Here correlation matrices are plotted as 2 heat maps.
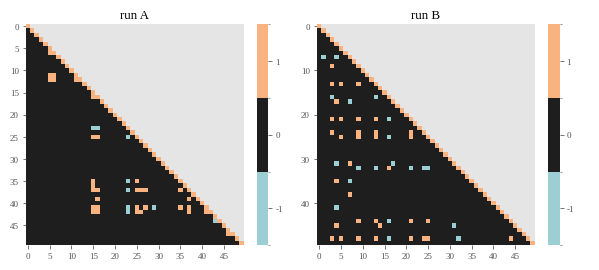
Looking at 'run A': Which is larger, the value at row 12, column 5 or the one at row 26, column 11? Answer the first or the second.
the first
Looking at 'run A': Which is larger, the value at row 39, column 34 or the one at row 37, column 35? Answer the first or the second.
the second
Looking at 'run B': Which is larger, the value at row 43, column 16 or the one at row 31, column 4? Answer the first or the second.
the first
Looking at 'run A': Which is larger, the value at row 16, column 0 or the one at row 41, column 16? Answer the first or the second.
the second
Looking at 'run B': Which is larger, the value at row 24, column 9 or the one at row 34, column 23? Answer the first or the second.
the first
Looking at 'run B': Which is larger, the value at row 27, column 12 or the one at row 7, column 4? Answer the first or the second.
the first
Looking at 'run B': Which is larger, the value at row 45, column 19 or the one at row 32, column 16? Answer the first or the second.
the second
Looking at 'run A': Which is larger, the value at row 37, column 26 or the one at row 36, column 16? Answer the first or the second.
the first
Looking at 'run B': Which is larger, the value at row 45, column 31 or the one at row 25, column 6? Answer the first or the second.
the second
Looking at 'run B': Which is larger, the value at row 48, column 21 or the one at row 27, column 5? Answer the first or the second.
the first
